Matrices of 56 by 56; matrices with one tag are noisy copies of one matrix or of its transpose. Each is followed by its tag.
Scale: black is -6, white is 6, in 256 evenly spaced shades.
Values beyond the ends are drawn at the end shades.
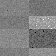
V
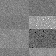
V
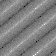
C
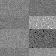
V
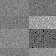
V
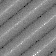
C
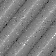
C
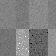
V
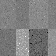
V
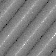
C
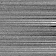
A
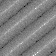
C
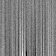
A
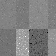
V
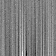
A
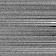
A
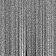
A
